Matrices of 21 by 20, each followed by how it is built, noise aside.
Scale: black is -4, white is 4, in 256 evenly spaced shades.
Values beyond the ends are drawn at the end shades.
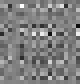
low rank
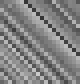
Toeplitz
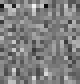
low rank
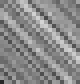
Toeplitz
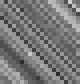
Toeplitz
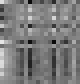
low rank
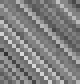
Toeplitz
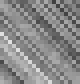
Toeplitz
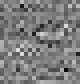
low rank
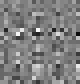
low rank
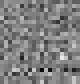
low rank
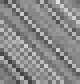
Toeplitz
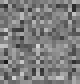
low rank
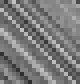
Toeplitz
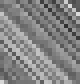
Toeplitz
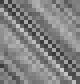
Toeplitz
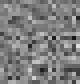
low rank
